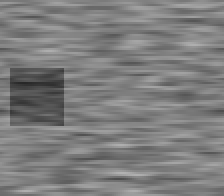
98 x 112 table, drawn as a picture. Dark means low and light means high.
Ninth with the lowest average: middle left. Odd patch: lower, in the middle left. Average level on the scale: 50%. Grain: streaks across.
